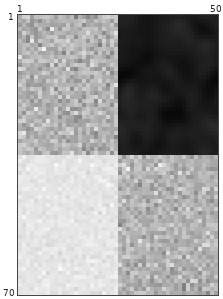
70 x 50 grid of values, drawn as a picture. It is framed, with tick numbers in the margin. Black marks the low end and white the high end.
The table splits into 2 rows of 2 panels. Panel 1,1: high, fine-grained. Panel 1,2: very low, blotchy, faint in contrast. Panel 2,1: very high, fine-grained, faint in contrast. Panel 2,2: high, fine-grained.
